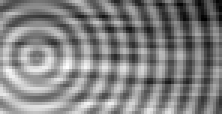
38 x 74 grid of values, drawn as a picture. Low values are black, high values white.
Rings: centred on the middle left. Ninth with the lowest average: top right. Odd rows or columns: none. Lone odd cells: none. Slope: up to the bottom left.
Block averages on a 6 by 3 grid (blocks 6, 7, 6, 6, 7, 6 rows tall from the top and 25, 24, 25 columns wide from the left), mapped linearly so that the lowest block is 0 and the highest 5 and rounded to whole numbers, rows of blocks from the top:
220 | 321 | 322 | 542 | 432 | 443
